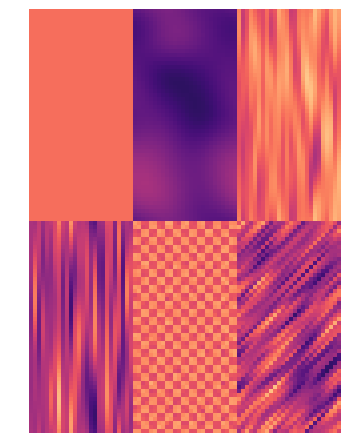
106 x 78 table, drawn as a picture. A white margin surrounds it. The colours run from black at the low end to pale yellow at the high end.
It is made of 2 by 3 panels. Panel 1,1: high, flat. Panel 1,2: low, smooth. Panel 1,3: high, streaked downward. Panel 2,1: middling, streaked downward, strong in contrast. Panel 2,2: high, checkered. Panel 2,3: middling, slanting up to the right, strong in contrast.
